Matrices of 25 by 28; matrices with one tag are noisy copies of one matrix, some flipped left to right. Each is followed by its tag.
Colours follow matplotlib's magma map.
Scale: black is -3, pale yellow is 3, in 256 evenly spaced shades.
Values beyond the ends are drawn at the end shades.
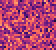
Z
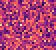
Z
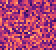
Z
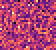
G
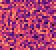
G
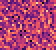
G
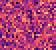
Z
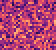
Z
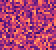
Z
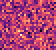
Z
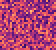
G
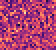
G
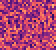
G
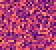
G
